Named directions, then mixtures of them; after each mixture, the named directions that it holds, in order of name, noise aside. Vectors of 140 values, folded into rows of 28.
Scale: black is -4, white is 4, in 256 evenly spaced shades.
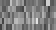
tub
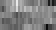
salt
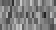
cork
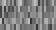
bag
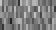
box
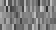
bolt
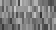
box, salt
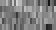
bag, bolt, salt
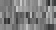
cork, salt, tub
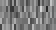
bag, bolt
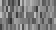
bolt, box, cork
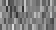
bolt, cork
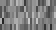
bag, tub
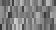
cork, tub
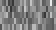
bolt, cork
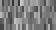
box, cork, tub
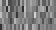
bolt, box, cork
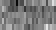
salt, tub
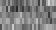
bolt, salt, tub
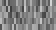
bolt, cork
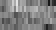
salt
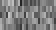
box, cork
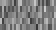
bag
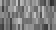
box, salt, tub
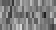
cork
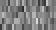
bolt, tub
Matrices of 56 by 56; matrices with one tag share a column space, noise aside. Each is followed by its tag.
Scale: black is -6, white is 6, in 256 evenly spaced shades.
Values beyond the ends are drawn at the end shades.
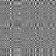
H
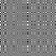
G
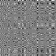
H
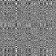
H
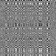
H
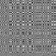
G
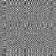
H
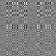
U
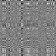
H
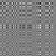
U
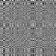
H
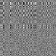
U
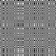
H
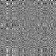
H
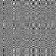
H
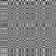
H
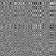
U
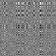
U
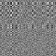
U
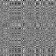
H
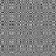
G
